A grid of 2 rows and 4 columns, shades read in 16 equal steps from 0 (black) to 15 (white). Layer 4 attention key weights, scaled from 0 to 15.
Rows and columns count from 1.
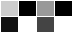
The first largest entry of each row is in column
1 2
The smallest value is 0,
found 2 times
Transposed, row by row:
12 1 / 0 15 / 9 4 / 0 15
